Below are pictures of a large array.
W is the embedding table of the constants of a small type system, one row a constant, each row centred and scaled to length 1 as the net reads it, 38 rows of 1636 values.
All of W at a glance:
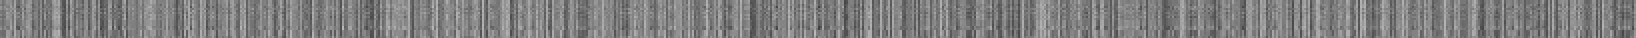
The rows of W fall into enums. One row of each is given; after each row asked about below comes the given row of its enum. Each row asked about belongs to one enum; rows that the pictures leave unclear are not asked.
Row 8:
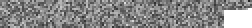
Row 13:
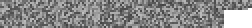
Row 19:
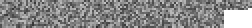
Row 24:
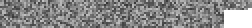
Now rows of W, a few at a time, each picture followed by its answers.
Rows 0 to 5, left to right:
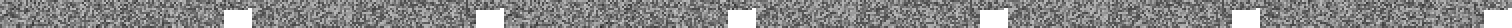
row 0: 19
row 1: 13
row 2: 19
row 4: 13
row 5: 24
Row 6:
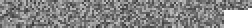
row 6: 19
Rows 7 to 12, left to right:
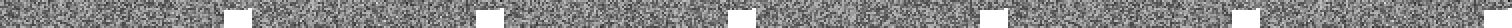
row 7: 24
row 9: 19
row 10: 13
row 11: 24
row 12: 8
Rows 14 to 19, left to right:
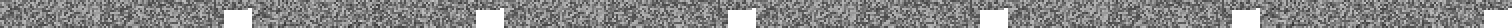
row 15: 19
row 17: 13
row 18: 13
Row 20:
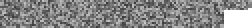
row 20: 24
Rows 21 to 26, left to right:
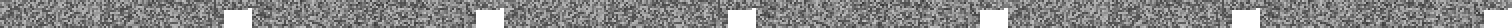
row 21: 13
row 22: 24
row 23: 13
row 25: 13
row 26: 24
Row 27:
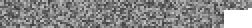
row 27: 24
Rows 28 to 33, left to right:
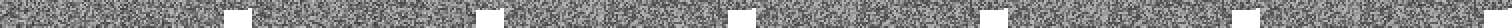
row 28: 19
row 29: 24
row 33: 13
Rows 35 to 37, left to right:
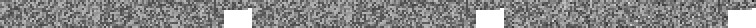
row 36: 13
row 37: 8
